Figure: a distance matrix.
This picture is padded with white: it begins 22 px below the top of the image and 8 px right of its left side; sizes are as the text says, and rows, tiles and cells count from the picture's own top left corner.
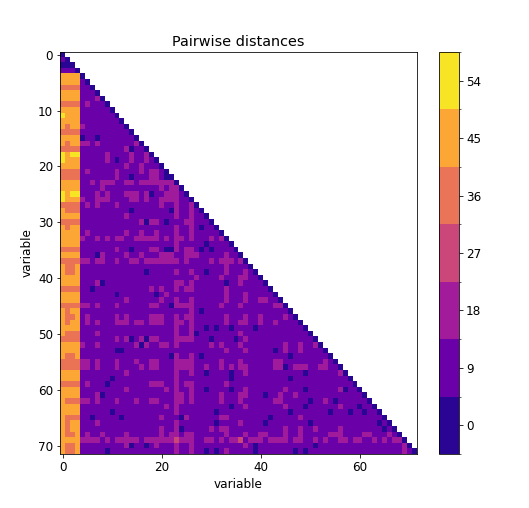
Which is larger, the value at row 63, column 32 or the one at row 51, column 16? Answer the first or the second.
the second
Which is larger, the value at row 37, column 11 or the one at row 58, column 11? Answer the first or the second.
the first
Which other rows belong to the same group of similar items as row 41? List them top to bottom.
4, 5, 6, 7, 8, 9, 10, 11, 12, 13, 14, 15, 16, 17, 18, 19, 20, 21, 22, 23, 24, 25, 26, 27, 28, 29, 30, 31, 32, 33, 34, 35, 36, 37, 38, 39, 40, 42, 43, 44, 45, 46, 47, 48, 49, 50, 51, 52, 53, 54, 55, 56, 57, 58, 59, 60, 61, 62, 63, 64, 65, 66, 67, 68, 69, 70, 71
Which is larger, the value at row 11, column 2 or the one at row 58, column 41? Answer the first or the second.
the first
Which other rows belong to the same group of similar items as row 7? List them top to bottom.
4, 5, 6, 8, 9, 10, 11, 12, 13, 14, 15, 16, 17, 18, 19, 20, 21, 22, 23, 24, 25, 26, 27, 28, 29, 30, 31, 32, 33, 34, 35, 36, 37, 38, 39, 40, 41, 42, 43, 44, 45, 46, 47, 48, 49, 50, 51, 52, 53, 54, 55, 56, 57, 58, 59, 60, 61, 62, 63, 64, 65, 66, 67, 68, 69, 70, 71
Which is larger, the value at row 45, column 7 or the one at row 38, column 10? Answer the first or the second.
the first
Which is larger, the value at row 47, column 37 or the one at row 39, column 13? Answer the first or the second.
the first
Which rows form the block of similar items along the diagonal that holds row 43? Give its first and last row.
4 to 71
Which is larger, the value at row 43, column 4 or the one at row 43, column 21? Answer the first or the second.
the second
